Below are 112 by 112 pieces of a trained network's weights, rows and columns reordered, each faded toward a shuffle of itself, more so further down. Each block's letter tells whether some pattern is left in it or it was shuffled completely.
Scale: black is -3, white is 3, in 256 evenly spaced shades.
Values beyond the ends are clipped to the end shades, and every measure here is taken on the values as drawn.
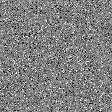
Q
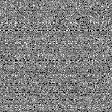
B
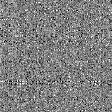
B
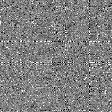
B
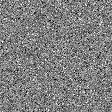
Q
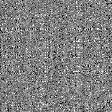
B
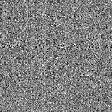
B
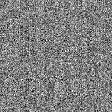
B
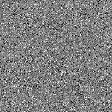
B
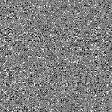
B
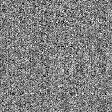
B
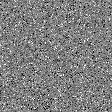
Q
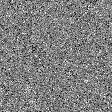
Q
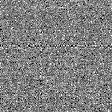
B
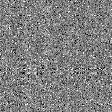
B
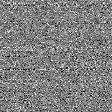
B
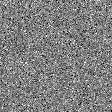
Q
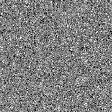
B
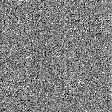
B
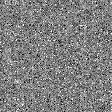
B
